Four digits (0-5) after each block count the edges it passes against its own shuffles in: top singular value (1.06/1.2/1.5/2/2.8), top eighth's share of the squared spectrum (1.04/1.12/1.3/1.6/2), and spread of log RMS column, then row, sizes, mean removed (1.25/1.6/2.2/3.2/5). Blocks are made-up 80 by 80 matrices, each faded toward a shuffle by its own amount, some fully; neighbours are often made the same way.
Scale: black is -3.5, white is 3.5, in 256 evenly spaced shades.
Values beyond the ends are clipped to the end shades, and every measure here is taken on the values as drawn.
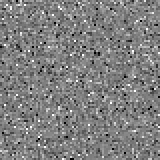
2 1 0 0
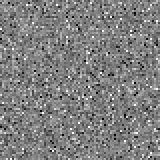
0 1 0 0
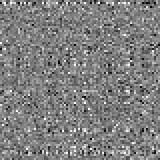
4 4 2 3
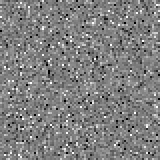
0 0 0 0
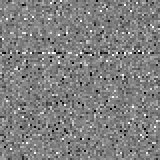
3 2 0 1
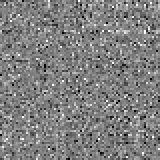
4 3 1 2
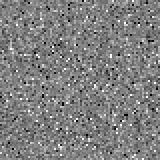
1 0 0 0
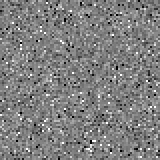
2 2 0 0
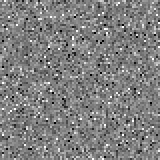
0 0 0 0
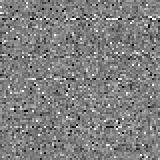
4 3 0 2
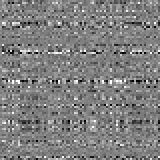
4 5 3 4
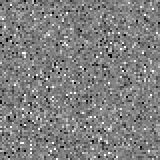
0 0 0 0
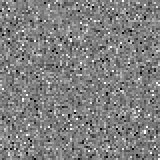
1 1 0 0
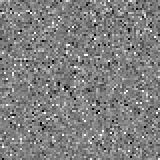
1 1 0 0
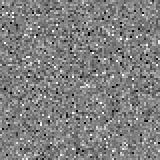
2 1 0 0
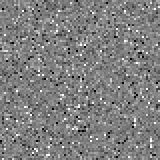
0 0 0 0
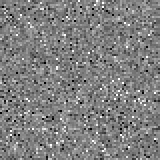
2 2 0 1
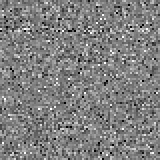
3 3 0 1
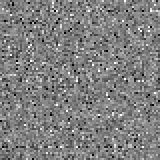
3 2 0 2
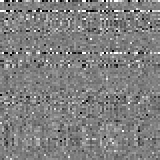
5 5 2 3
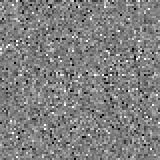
3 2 0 1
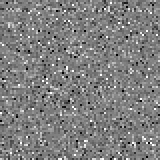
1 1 0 1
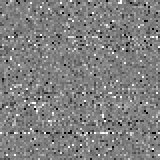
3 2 0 2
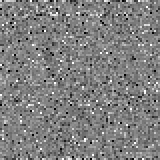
1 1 0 2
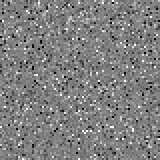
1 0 0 0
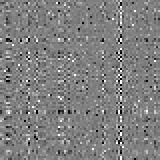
5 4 3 3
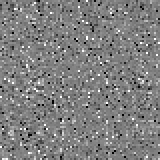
3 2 1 0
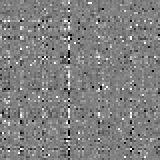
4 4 3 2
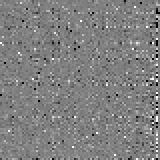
4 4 2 2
